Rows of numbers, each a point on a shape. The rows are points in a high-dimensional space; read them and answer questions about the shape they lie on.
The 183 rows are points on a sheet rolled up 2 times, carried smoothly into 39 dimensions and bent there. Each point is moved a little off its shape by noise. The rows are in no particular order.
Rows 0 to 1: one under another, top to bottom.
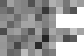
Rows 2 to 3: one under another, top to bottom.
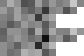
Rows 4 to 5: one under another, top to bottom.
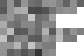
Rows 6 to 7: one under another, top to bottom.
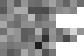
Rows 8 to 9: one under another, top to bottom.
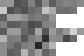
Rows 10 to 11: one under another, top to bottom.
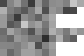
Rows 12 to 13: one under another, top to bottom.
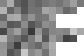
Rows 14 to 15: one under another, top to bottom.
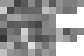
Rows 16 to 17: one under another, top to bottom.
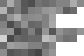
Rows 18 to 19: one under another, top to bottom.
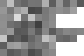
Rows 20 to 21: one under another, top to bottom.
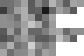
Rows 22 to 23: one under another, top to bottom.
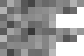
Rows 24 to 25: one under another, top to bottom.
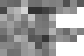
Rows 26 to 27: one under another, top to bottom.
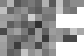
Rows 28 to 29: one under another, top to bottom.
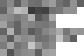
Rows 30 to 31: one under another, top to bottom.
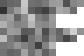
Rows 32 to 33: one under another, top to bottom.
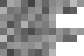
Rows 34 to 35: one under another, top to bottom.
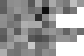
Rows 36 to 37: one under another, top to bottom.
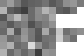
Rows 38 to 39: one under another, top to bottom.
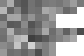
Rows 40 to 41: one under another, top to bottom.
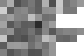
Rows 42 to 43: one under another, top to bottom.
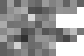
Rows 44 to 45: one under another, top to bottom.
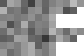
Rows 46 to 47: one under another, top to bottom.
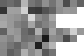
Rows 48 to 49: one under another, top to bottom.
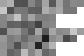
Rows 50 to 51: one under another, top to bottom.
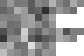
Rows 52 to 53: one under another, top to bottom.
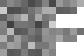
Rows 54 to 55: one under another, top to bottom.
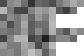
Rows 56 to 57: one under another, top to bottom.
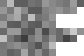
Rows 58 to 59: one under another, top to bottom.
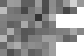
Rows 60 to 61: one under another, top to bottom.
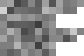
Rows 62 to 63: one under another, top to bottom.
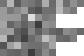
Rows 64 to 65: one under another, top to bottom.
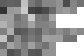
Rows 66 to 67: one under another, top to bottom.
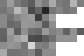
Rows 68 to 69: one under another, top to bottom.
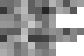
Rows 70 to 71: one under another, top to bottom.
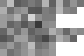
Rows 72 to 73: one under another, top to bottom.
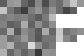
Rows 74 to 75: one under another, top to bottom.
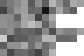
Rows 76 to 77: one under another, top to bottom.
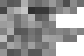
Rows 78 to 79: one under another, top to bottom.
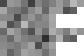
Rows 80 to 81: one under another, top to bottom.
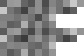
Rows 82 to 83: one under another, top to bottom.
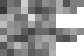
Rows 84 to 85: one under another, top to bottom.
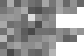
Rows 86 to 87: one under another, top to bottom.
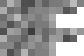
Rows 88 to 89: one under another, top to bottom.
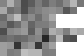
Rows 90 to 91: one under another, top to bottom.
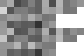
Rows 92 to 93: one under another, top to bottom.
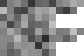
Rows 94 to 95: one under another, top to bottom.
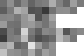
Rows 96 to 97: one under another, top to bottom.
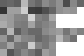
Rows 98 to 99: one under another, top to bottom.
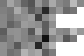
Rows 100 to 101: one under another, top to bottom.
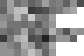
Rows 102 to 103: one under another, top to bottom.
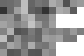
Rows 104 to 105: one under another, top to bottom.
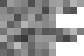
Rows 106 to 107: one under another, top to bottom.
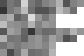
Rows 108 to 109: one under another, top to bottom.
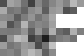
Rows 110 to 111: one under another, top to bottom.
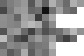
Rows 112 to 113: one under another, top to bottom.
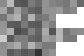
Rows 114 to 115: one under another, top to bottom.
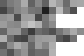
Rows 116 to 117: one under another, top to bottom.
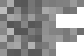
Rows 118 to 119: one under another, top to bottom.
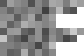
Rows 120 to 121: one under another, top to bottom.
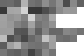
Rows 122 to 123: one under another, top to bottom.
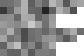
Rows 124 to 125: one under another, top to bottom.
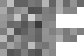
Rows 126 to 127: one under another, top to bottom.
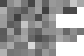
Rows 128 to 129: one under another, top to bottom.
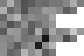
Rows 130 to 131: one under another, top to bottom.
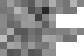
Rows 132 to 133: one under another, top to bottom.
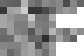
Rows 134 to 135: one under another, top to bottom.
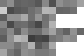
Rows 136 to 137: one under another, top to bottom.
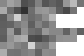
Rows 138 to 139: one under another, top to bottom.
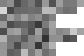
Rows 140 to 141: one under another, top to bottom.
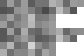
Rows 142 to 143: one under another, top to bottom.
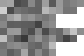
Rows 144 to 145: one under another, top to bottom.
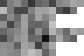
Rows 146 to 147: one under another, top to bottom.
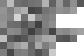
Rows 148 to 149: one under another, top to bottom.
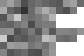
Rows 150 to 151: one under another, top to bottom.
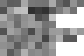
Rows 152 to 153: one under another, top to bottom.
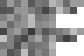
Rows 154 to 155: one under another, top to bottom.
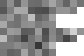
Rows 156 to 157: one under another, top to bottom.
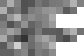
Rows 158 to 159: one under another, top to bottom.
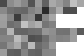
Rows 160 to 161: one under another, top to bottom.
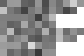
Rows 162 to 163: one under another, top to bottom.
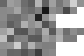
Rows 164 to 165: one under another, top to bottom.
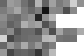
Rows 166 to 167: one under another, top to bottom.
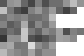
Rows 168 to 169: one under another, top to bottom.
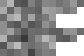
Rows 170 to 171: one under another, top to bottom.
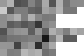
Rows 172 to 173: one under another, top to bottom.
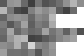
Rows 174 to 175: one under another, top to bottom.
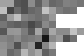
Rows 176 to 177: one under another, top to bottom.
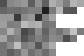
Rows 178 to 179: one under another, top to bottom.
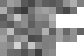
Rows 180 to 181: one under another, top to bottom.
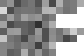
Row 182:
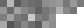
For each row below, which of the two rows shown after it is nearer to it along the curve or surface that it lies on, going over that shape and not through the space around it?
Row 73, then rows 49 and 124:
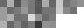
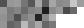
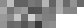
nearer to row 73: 124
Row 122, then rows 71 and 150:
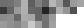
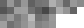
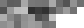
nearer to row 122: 150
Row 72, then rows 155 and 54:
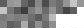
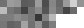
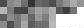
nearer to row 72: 155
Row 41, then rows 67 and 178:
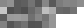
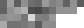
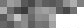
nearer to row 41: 178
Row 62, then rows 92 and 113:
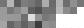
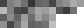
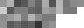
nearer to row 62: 113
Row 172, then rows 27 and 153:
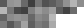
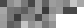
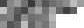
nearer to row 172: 153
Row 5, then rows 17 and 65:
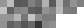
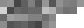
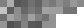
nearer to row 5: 17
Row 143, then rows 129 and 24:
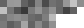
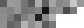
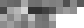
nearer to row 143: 129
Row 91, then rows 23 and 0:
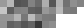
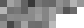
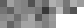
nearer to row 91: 0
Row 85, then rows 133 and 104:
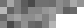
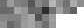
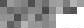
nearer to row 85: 104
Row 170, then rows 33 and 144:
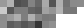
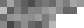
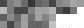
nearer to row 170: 144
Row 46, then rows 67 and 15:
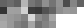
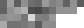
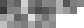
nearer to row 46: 15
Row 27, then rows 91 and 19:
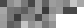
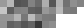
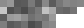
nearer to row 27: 19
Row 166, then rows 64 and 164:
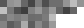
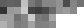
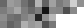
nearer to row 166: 164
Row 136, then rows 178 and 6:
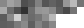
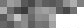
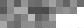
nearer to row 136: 178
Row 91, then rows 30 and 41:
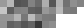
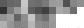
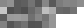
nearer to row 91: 41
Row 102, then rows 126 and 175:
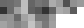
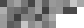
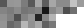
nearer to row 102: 175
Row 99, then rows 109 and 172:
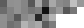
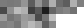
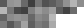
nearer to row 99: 109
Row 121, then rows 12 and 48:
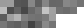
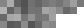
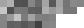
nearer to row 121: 48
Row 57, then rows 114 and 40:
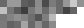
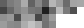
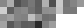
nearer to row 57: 114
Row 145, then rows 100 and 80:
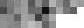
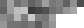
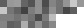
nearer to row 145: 80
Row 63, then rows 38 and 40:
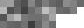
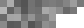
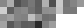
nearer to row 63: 40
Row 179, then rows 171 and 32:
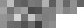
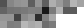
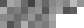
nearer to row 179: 32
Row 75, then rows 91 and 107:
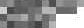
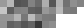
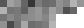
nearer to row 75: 91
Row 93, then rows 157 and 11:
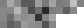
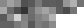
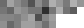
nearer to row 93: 11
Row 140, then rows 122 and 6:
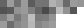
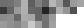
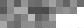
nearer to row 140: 6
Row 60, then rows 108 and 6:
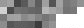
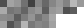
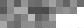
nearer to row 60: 6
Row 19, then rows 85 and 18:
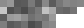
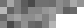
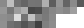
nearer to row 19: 18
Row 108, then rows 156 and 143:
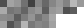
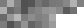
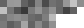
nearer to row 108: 156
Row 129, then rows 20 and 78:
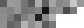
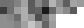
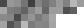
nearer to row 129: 20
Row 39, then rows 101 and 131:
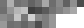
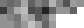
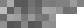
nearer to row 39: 131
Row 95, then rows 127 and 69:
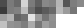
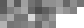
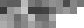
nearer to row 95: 69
